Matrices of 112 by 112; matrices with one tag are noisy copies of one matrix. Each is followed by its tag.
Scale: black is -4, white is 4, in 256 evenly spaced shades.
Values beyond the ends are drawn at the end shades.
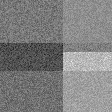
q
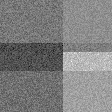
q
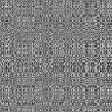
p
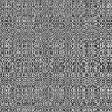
p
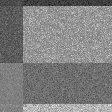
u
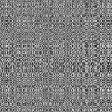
p
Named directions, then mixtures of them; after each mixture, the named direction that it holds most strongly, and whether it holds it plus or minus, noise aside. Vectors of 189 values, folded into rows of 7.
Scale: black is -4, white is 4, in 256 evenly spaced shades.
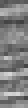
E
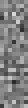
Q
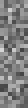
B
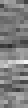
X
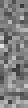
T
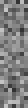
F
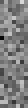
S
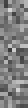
B, plus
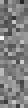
S, minus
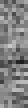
X, minus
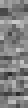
E, minus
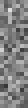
B, plus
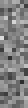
B, minus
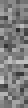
B, plus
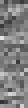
S, minus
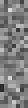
B, plus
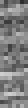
E, plus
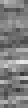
X, plus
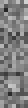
F, minus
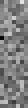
S, plus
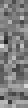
T, plus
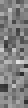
B, plus
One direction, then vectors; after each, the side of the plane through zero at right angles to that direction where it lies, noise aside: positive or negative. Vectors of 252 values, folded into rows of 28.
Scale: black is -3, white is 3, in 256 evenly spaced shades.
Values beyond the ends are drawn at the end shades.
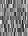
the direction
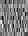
positive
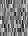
positive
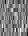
negative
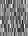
positive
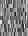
positive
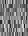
negative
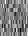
positive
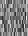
positive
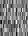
negative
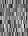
negative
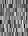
negative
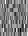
positive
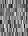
negative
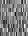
positive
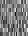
positive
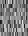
negative
